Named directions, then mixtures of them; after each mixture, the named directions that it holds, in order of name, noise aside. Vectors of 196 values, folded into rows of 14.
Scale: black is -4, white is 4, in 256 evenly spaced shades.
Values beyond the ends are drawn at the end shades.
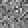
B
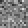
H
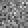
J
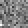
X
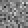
J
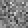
B, J, X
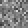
B, X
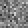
J, X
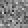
H, X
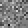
B, X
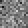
B, H, J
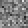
H, X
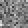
X
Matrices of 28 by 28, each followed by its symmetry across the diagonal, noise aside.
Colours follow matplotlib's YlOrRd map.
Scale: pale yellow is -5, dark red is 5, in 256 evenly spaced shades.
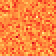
antisymmetric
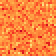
neither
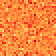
antisymmetric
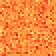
neither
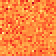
antisymmetric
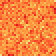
symmetric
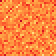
symmetric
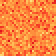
antisymmetric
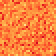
symmetric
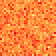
antisymmetric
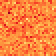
neither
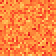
symmetric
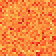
symmetric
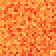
symmetric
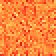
antisymmetric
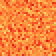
antisymmetric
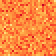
neither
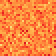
neither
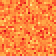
antisymmetric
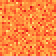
antisymmetric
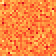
symmetric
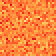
neither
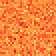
neither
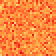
neither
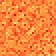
symmetric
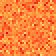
symmetric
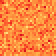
neither
